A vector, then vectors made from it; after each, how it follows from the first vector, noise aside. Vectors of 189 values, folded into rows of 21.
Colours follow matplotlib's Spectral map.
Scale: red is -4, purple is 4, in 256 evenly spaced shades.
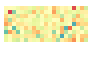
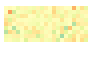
shrunk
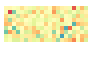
copied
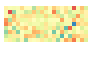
copied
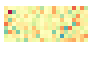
copied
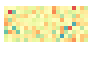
copied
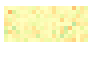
shrunk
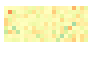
shrunk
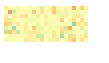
shrunk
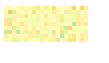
shrunk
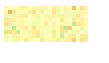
shrunk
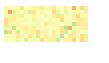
shrunk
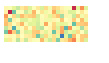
copied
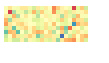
copied
